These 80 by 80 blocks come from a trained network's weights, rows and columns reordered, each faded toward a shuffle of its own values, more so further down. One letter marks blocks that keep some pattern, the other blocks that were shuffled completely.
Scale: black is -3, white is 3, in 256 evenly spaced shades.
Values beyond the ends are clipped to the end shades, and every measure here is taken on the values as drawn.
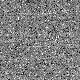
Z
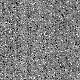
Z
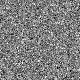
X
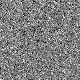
X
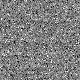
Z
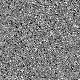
X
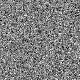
Z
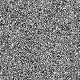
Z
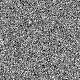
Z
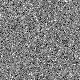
X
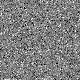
X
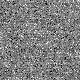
Z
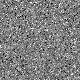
X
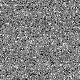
Z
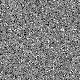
X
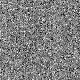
Z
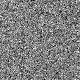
X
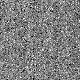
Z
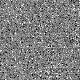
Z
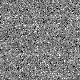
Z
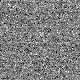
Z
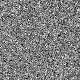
X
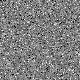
X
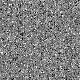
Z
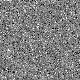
X
